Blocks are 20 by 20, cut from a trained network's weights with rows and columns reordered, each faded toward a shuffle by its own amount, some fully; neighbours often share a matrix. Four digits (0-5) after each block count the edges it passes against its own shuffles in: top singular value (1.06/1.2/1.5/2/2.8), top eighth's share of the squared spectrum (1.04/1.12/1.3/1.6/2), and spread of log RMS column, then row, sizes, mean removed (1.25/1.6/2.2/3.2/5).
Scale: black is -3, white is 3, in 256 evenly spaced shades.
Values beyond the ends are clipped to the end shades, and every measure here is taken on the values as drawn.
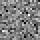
0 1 0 0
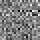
3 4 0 2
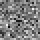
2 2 0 0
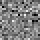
2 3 0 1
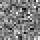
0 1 0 0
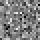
2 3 1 0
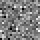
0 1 0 0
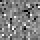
1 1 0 0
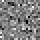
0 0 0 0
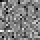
1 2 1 0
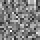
2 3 0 0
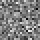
1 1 0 0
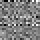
3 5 0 2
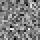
0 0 0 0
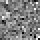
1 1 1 0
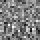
2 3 0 1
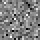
0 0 0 0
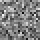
1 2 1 0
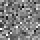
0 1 0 0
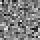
2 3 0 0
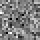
2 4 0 1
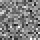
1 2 0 0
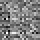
3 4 0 2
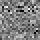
3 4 0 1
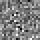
1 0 0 0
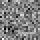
2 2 0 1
